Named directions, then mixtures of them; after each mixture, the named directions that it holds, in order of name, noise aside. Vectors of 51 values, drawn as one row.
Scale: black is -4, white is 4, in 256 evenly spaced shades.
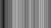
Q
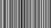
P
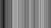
Q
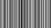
P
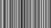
P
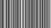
P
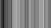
Q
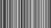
P, Q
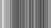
Q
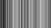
P, Q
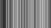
P, Q
